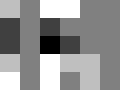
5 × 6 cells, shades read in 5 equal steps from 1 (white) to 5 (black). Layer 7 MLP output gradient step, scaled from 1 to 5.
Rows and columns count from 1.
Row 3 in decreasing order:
5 4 4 3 3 3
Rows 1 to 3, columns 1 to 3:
2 3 1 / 4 3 4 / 4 3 5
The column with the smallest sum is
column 3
